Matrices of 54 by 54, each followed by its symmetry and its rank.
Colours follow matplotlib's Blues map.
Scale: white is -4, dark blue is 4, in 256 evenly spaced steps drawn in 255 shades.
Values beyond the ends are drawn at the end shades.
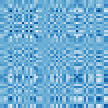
symmetric, rank two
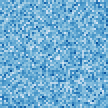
symmetric, full rank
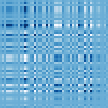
symmetric, rank one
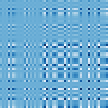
symmetric, rank one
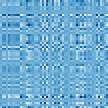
neither, rank two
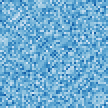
symmetric, full rank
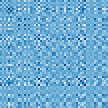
symmetric, rank three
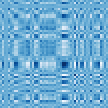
symmetric, rank two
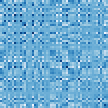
symmetric, rank three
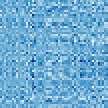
neither, rank five
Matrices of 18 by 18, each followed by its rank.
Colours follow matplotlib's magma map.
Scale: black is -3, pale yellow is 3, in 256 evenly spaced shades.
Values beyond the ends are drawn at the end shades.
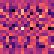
three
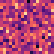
full rank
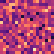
full rank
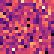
full rank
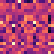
three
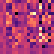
three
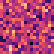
full rank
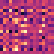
three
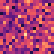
full rank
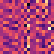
three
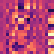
three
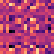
three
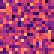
full rank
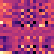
three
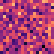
full rank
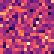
full rank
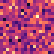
full rank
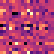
three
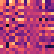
three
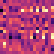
three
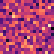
full rank
